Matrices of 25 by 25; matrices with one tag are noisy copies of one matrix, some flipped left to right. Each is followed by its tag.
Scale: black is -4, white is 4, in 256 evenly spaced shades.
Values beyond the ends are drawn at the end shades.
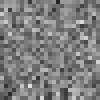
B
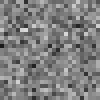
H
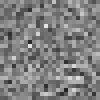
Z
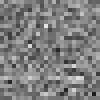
Z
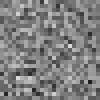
Z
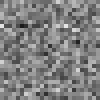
H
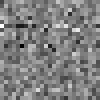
H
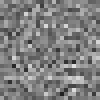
Z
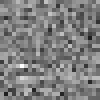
Z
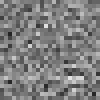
Z
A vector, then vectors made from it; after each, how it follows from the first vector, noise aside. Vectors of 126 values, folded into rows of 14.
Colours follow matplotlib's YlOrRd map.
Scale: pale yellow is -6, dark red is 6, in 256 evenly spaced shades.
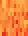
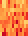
scaled up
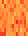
sign-scrambled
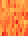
copied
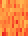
copied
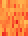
copied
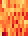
scaled up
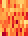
scaled up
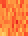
sign-scrambled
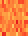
sign-scrambled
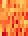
scaled up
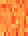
sign-scrambled
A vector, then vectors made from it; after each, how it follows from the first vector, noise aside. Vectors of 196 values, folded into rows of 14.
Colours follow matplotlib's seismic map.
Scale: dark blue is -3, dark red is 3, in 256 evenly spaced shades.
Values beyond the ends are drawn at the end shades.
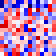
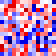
wrapped around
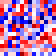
wrapped around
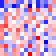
shrunk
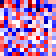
sign-scrambled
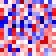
wrapped around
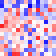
shrunk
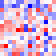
shrunk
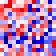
wrapped around
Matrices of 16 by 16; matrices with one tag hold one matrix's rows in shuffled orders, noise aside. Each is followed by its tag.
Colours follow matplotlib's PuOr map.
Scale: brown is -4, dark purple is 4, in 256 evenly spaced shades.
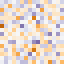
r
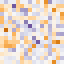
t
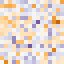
t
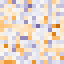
t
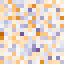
r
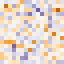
t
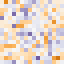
t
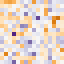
t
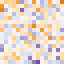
r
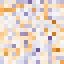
t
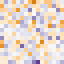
r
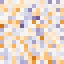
r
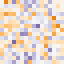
t
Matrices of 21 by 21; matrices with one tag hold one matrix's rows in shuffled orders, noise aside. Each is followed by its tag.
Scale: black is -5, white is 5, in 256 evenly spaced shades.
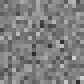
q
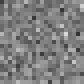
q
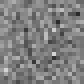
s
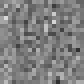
s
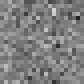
s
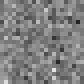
s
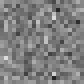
s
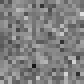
q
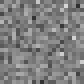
q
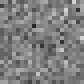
q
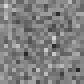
s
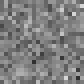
q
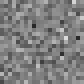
q
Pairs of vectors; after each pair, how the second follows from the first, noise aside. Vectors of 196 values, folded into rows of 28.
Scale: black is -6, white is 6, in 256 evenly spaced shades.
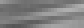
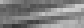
scaled up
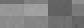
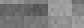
negated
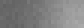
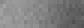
negated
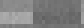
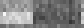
scaled up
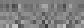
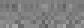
shrunk
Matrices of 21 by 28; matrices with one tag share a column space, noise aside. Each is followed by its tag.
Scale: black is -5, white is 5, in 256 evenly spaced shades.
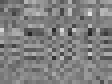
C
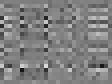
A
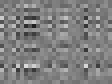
A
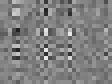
C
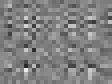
A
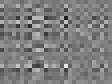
A
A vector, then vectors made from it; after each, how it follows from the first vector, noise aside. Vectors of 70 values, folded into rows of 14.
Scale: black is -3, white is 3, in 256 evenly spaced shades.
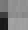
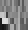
sign-scrambled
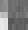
negated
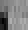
copied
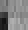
copied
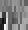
sign-scrambled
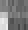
negated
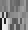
sign-scrambled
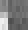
negated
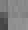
shrunk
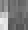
negated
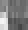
negated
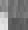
negated
